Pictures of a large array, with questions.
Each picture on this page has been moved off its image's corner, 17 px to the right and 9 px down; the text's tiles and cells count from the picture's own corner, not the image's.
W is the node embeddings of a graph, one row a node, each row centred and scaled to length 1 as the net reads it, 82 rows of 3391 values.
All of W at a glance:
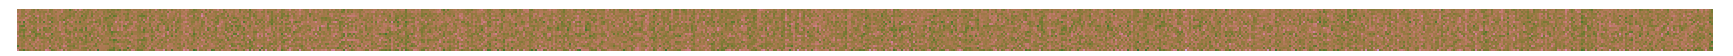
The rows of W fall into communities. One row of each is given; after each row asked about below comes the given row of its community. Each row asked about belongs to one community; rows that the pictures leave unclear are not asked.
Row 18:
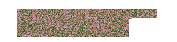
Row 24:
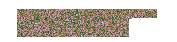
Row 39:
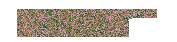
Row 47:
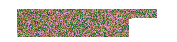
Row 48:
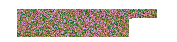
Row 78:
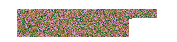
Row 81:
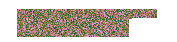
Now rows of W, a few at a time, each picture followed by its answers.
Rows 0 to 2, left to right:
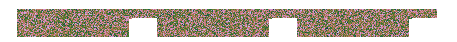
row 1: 47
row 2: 78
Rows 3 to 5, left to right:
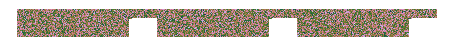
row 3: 78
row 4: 78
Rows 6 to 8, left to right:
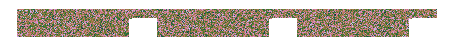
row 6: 39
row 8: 18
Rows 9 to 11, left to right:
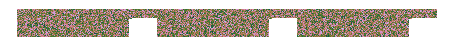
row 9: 39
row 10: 48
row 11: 81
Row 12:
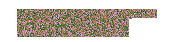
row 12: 47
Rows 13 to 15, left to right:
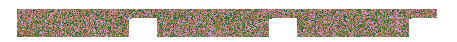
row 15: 47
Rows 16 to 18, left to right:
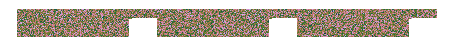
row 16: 78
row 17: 48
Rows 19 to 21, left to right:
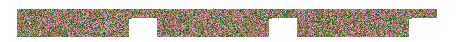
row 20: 78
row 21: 81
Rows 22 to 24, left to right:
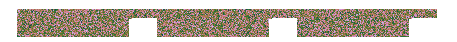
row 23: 18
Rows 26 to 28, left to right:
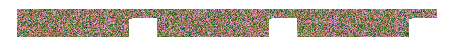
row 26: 81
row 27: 24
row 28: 47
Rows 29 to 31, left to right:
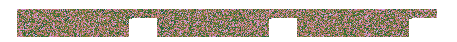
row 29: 78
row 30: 24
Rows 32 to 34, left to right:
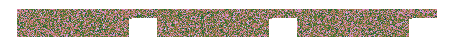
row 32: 39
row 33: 18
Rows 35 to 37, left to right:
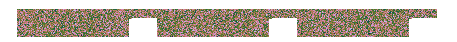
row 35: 39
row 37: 24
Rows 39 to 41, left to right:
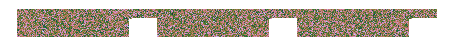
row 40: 24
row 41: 24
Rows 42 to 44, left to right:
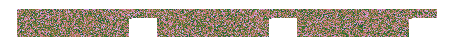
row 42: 39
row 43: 39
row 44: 18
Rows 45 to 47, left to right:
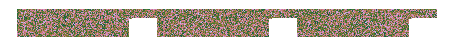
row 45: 47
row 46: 81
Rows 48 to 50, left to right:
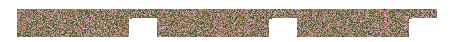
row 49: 48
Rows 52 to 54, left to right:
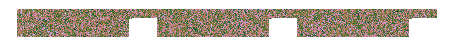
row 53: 81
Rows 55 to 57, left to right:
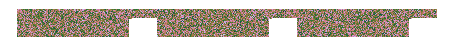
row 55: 81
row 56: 39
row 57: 24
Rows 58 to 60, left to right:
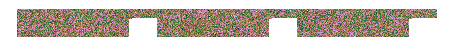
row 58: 78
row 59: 24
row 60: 47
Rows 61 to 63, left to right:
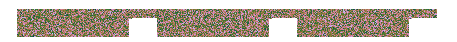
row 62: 47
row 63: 18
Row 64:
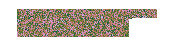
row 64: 47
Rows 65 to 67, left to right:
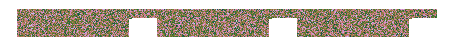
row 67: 81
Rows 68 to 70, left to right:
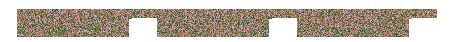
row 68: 78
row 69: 78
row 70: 18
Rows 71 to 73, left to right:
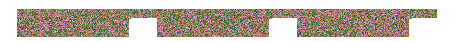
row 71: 24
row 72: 24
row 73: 48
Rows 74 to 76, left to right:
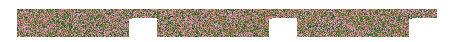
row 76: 78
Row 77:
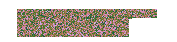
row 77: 81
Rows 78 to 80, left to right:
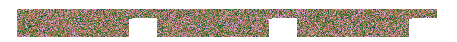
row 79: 18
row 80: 81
